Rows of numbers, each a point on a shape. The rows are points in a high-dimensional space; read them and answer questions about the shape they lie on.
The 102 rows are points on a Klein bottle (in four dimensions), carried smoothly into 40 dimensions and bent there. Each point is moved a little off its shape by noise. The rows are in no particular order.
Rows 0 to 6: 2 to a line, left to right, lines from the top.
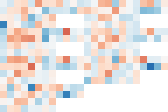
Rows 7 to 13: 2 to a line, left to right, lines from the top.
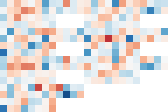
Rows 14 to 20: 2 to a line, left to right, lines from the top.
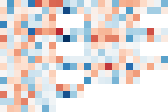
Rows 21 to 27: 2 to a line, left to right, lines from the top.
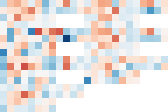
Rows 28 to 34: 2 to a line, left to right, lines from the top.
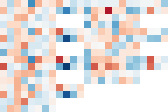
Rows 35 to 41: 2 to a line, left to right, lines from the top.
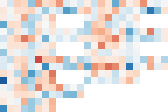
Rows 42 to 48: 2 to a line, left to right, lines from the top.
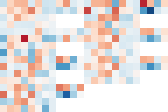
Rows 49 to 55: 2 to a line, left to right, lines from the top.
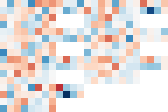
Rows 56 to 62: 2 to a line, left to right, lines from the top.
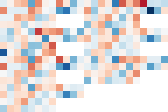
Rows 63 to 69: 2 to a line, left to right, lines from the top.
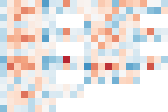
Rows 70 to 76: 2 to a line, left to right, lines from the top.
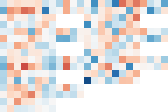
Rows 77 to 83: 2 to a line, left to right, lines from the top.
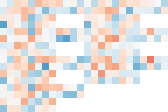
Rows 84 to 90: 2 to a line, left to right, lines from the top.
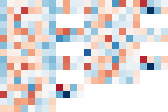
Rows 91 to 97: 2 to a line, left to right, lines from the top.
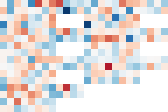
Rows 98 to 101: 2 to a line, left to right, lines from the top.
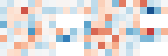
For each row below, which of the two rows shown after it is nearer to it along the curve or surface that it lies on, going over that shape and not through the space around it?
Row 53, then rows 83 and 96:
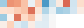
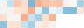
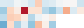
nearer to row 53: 96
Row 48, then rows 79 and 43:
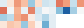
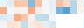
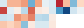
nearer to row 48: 43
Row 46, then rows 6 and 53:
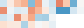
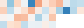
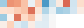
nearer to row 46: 6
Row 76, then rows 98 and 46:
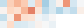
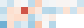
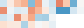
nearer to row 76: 98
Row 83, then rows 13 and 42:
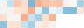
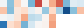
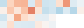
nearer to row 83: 13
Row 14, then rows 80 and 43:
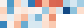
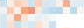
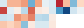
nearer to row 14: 43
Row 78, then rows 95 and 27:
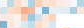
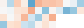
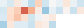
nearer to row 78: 27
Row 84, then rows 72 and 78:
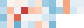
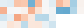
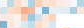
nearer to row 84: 78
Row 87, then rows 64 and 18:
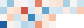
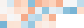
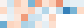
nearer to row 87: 64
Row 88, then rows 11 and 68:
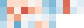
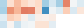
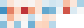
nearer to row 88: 68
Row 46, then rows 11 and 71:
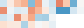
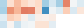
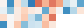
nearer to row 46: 71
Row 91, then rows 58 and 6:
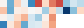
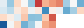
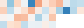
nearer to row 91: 58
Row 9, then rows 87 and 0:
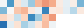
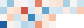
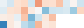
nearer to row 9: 87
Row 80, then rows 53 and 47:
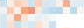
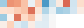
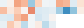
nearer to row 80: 53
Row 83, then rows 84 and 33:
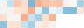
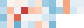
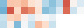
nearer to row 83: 84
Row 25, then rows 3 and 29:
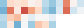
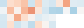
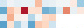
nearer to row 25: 29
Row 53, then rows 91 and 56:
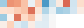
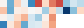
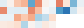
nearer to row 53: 56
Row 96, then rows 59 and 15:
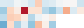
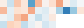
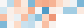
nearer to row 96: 15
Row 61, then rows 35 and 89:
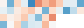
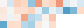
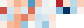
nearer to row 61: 35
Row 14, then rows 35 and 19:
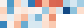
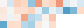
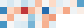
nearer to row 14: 35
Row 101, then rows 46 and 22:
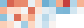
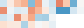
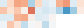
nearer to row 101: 22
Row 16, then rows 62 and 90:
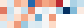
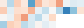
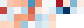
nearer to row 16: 90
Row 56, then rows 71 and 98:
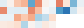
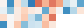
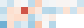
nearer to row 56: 71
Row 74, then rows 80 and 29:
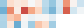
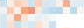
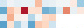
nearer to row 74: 29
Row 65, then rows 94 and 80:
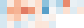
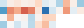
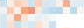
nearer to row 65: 94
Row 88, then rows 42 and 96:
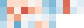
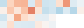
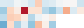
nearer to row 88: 96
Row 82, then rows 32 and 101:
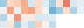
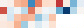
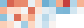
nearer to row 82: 101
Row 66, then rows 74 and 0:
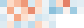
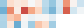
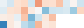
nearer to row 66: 74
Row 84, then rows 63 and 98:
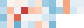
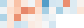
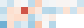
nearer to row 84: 98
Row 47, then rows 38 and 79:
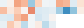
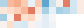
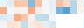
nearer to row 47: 79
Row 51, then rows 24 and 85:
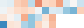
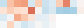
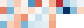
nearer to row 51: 85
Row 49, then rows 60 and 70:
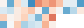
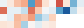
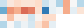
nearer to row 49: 60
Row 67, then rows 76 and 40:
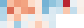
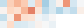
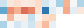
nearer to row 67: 40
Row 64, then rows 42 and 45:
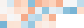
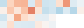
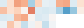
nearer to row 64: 45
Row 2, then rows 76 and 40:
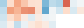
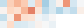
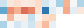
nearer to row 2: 40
